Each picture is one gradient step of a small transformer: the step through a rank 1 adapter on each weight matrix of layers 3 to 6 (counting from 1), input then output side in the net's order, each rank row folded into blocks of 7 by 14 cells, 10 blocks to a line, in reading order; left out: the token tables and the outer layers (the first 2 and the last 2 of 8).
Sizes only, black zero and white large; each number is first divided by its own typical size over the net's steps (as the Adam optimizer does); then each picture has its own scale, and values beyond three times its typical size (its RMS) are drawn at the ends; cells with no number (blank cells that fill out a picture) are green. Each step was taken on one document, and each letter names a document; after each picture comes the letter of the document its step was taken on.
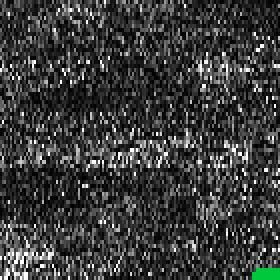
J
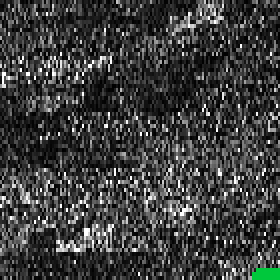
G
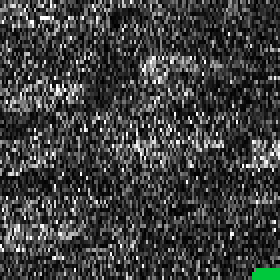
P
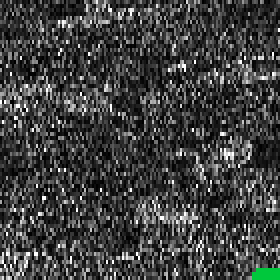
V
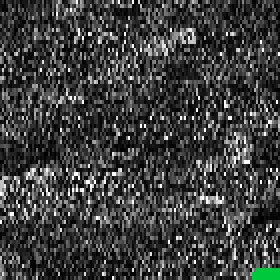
G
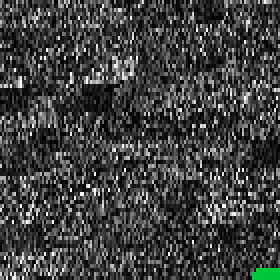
V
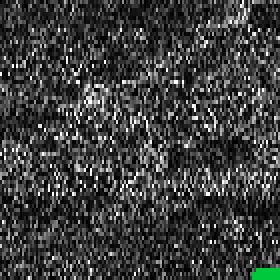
P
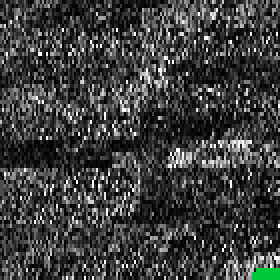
G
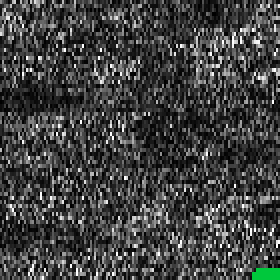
V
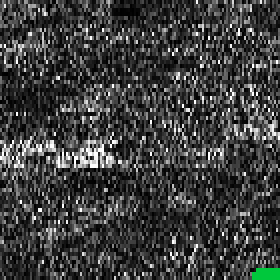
P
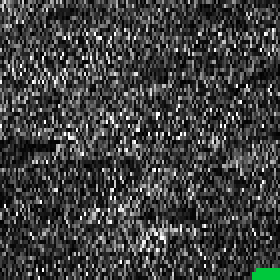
P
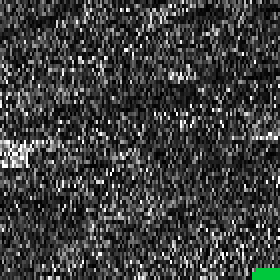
J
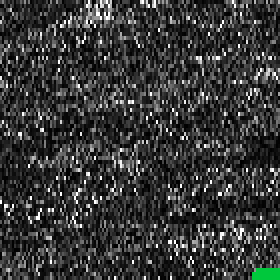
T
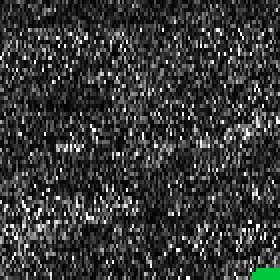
T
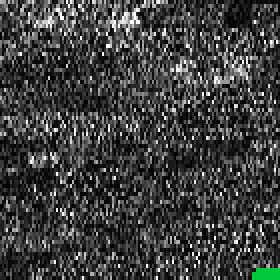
P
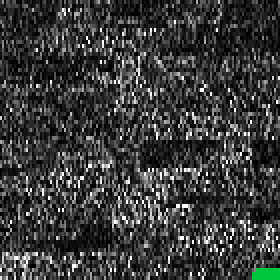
J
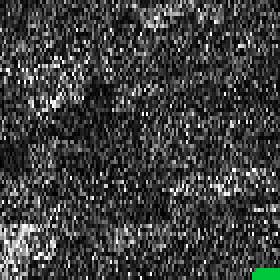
G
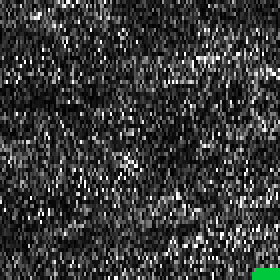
T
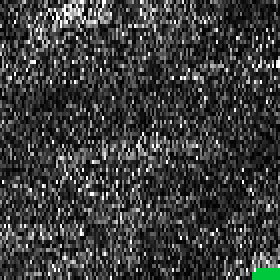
J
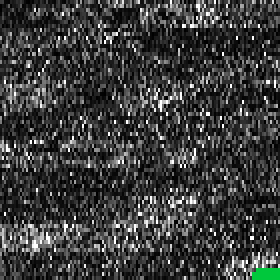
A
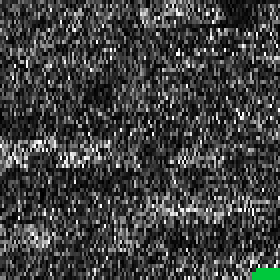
G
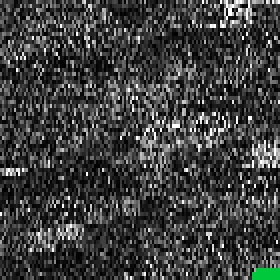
P
